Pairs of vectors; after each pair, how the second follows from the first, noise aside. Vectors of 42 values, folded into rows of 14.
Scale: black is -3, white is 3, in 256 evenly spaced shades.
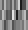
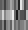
sign-scrambled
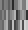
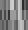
shuffled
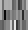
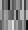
shuffled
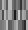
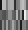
shuffled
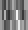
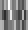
reversed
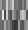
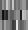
sign-scrambled
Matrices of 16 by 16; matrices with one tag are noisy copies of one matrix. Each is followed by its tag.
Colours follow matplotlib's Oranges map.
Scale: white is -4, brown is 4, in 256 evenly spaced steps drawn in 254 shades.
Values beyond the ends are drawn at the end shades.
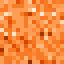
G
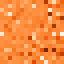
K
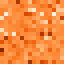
G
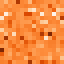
G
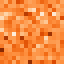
G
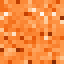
G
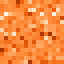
G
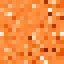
K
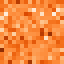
G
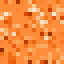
G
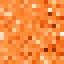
K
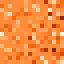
K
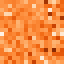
K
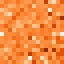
K
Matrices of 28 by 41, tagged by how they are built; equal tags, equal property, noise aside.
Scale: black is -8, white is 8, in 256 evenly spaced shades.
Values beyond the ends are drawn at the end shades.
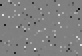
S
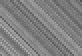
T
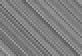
T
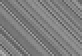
T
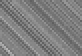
T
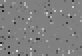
S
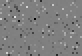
S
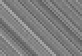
T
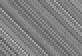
T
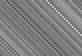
T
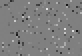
S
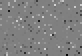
S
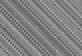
T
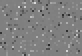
S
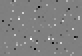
S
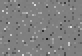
S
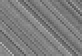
T
